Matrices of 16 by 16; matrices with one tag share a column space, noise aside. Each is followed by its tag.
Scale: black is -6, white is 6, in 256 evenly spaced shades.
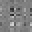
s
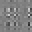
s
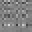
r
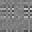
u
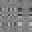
s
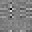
u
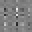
s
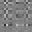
r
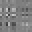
s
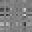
s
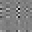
u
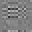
u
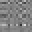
r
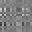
s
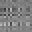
s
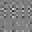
u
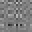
r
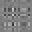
s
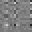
r
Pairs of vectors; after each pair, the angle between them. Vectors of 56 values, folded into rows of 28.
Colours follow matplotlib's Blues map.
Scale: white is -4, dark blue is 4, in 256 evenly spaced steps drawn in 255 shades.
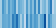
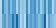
nearly parallel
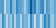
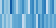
orthogonal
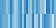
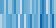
partly opposed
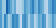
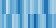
nearly opposite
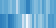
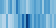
nearly opposite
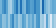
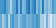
nearly parallel
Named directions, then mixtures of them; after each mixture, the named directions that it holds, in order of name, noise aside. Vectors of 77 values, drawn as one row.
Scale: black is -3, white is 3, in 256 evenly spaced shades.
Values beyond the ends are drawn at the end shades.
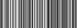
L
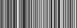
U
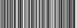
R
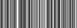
L, R, U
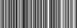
L, R, U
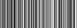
L, R, U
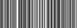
L, R, U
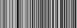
U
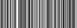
L, R, U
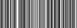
L, R, U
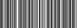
L, R, U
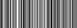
L, U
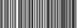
L, R
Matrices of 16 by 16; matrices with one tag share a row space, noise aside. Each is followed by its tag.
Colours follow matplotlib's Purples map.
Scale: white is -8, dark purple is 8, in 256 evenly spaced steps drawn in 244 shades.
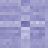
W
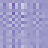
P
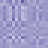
P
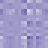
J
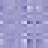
J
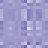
J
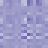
J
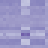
W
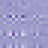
P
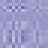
P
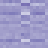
W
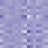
J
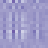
P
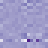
J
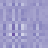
P
